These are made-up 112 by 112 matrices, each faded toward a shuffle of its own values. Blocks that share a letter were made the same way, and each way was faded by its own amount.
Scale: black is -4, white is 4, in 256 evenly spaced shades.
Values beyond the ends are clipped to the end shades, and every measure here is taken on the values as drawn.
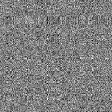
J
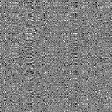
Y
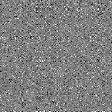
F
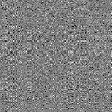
Y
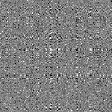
Y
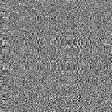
Y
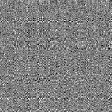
Y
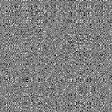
Y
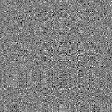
Y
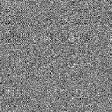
J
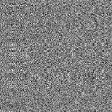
J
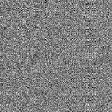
J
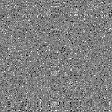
F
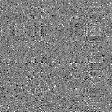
F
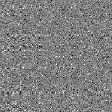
F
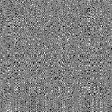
Y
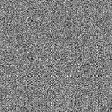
J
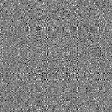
Y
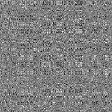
Y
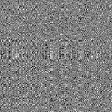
Y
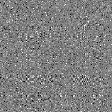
F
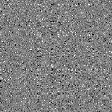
F
